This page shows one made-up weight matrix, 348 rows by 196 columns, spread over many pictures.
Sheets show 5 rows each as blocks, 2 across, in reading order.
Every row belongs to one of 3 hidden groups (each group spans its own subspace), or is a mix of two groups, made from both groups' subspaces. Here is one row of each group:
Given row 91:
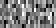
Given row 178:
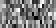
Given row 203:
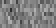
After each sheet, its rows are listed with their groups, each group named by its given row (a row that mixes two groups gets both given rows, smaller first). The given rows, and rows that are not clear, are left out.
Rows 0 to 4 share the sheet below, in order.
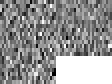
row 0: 178
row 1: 178
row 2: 91 and 178
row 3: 203
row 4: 178 and 203
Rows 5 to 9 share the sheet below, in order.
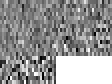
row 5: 91
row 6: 91
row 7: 203
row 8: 203
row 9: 178
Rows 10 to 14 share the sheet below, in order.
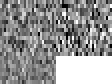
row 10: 91
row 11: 91 and 203
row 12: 203
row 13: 203
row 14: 91
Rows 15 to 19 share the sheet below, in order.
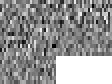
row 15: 178
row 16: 91
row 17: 203
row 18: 178
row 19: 91
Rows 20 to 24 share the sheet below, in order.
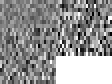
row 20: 178
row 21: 203
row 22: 203
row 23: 91
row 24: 178
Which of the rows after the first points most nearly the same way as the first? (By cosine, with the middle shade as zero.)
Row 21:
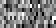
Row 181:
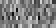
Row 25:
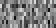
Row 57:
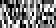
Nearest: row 25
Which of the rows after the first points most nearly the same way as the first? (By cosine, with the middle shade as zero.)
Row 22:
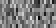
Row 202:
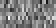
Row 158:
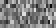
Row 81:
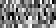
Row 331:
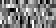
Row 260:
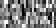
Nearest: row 81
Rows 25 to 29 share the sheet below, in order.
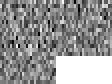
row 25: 91
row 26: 91
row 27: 203
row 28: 178
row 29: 178
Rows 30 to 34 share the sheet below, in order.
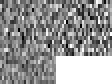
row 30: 91 and 178
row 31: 178
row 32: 91
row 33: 91
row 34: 178 and 203
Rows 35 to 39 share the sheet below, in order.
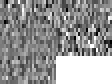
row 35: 91
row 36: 203
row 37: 91
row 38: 178
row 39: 91
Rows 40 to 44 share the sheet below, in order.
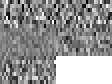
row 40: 91
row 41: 178
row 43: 203
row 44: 91
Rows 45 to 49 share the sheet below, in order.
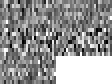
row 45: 91
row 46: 203
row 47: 91
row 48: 178
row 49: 203
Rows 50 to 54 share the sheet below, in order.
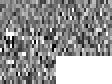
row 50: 178
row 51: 91 and 203
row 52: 203
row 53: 178
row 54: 203
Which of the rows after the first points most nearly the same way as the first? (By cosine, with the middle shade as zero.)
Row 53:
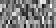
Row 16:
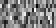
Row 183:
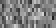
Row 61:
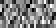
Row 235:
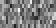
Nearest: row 61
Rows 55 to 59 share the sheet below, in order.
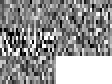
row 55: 178
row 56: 91
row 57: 203
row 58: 178
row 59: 178
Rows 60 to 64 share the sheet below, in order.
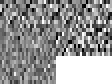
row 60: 178
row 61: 178
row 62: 178
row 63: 178
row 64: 91
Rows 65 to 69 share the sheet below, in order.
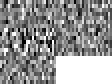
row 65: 91
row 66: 91
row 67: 91
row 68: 178
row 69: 178
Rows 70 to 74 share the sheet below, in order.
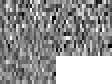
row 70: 203
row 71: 178
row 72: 203
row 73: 203
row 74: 203
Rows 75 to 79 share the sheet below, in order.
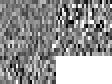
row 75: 178
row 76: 91
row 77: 203
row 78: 178
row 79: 203
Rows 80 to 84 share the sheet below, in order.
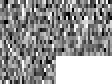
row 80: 91
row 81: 203
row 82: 178 and 203
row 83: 91
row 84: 91
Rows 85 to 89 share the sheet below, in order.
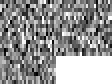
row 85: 178
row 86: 203
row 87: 91
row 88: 178 and 203
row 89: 178
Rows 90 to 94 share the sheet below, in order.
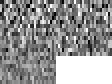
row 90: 178
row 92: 91
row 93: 91 and 178
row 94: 203
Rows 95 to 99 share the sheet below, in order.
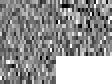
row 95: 178
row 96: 203
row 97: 91 and 203
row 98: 91
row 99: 203
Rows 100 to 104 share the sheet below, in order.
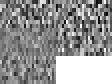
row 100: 178
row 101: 178
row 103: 91
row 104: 91
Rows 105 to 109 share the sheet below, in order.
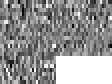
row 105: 91
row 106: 203
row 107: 203
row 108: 203
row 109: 203
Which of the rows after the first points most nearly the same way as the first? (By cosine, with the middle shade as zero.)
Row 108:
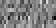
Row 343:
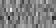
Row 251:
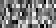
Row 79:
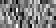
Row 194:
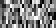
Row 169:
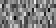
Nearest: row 343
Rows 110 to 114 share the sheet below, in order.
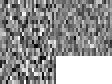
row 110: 91
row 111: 178
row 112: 178
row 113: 178
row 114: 178
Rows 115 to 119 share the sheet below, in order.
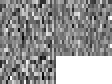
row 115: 178
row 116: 203
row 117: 91
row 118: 203
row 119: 178
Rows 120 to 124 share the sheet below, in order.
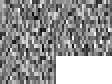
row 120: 178
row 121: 178
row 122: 178
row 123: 203
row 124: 178
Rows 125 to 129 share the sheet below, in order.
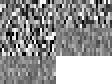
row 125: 178
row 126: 178 and 203
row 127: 203
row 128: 91
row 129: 203
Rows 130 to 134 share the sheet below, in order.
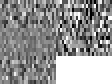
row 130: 91
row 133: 203
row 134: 91
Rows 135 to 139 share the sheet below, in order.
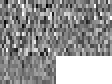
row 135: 91
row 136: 203
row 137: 91
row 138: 178
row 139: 91
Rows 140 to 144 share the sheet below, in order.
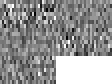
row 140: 203
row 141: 91
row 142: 91
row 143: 203
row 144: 203
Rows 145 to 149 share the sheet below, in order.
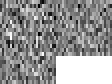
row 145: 178 and 203
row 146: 91
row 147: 91 and 203
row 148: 178
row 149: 178
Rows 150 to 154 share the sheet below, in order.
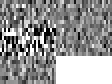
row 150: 91
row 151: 91
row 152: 203
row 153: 91
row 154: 91
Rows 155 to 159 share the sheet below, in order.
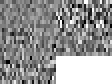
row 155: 178
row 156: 91
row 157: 91 and 203
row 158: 91 and 178
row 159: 178 and 203
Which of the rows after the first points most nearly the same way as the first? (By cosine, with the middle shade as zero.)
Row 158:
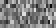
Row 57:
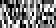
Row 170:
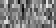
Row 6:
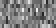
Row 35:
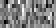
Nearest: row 35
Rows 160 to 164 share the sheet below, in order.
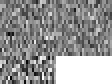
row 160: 178
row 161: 178
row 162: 203
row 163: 178
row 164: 178
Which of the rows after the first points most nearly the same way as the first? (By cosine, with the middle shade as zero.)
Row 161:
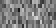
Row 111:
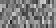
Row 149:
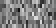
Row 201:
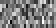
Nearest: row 149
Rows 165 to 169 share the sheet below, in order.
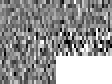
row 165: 178 and 203
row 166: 91
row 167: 91
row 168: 203
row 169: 91
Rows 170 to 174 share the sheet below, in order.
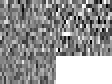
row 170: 91
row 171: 178
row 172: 178
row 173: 203
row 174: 91
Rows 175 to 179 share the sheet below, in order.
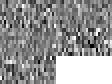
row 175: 91
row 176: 91
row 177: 203
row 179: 203
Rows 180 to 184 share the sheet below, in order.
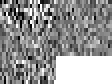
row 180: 203
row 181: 203
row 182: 178
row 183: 91 and 178
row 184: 91
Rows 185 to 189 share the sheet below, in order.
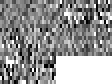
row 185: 178
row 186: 203
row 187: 203
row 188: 203
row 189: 203
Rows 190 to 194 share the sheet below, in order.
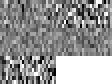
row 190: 91
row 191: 178
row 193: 178
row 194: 178
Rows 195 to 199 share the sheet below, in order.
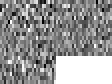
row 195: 178
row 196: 203
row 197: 91 and 203
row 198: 203
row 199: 91 and 203
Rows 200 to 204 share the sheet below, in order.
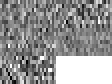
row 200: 91
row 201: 178
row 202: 91 and 203
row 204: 178 and 203
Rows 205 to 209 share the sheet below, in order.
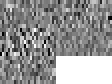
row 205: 203
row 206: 203
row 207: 91 and 178
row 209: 178
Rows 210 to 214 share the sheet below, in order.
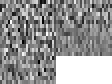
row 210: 178
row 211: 91
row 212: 91
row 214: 203
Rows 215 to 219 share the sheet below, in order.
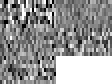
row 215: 91
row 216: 203
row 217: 203
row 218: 91
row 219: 203
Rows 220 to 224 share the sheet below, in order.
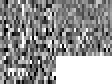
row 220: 91
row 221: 178
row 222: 91
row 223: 91 and 178
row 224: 203
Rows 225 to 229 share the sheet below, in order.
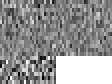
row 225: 203
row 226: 91
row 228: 91
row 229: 178
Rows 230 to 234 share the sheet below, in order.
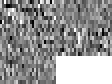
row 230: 203
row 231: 91
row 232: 203
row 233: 91
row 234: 203
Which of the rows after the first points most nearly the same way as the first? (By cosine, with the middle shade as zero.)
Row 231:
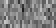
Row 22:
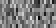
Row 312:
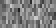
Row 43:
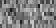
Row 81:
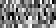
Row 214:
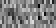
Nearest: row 312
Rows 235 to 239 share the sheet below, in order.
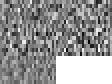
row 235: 178
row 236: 178
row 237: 91
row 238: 178
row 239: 91
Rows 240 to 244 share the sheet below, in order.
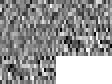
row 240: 178
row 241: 178
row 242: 91
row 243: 203
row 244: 203
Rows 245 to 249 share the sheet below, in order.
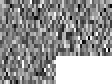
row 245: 178
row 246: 91
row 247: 178
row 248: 91
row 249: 91
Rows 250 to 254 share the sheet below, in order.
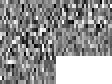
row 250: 91
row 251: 91
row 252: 178
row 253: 178
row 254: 203
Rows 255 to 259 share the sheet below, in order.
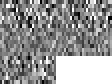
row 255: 203
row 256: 203
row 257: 178
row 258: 178
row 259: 91
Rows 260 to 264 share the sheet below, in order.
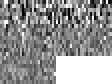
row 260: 91
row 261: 203
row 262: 91
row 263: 91
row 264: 203
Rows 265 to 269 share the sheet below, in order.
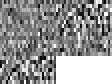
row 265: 203
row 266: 178
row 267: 203
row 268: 91
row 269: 178
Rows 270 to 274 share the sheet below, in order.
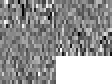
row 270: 91
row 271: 178
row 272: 178
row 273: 91
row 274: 203
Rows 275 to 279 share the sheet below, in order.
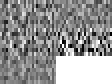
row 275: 91
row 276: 178
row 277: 91
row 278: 91
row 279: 91
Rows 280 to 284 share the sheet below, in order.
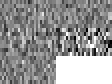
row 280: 91
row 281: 178 and 203
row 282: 91
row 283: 178
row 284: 91
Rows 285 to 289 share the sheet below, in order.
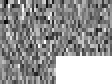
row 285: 91
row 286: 91
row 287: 203
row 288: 178
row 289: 178
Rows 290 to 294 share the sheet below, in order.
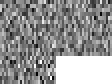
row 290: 178
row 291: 203
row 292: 178 and 203
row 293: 91
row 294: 91 and 178
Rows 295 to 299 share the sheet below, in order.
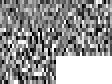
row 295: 203
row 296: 178
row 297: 178 and 203
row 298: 178
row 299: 91 and 178
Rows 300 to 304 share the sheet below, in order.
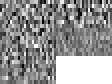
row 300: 178
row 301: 91
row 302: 178
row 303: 203
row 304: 91
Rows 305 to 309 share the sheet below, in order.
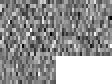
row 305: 178
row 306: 203
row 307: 178
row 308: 178 and 203
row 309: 203
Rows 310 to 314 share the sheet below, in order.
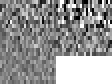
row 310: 178
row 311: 91
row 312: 178
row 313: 178
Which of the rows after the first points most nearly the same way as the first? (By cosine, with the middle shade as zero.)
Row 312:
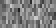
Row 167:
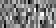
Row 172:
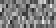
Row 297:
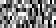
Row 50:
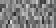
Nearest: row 50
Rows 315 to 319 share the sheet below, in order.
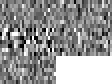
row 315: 91
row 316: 91
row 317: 91
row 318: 91
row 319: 203
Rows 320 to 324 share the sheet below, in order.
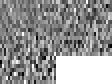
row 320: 203
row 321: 178
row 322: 91
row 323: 203
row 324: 91 and 178
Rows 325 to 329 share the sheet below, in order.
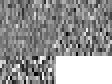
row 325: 91 and 203
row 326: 178
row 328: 178 and 203
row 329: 178
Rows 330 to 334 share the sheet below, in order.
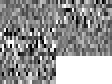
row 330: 178
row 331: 203
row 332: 203
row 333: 178
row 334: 203
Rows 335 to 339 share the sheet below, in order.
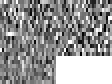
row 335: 203
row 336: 203
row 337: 203
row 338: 178
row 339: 91
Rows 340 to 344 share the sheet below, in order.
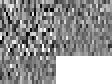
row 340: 203
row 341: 178 and 203
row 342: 178
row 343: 203
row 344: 203
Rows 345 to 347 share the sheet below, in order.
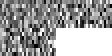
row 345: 91
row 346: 91
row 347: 178
